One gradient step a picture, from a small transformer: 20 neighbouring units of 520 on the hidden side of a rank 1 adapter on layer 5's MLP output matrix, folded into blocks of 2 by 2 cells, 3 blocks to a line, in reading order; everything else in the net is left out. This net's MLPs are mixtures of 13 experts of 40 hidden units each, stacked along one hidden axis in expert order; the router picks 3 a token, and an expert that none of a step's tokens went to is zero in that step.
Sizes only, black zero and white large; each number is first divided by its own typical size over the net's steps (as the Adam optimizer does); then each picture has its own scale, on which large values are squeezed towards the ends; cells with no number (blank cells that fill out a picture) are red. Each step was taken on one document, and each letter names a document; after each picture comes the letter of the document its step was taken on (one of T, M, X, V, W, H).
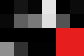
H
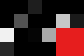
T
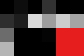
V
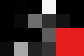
H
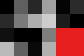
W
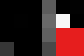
T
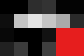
H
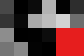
V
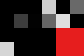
W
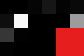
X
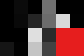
H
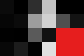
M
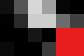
M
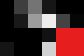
M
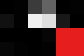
H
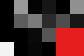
V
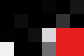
T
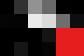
M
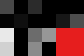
V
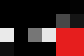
T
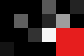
V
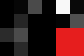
X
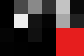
X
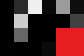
X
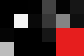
V
